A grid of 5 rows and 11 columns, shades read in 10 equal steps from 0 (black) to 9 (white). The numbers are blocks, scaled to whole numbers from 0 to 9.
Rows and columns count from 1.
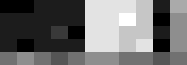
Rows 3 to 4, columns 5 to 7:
0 8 8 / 1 8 8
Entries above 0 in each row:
9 10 10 9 11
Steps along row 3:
same same up down up same down same down up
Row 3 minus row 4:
0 1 0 1 -1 0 0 0 -1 1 0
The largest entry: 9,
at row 2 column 8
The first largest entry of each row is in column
6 8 6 6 2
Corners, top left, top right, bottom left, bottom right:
0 6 4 4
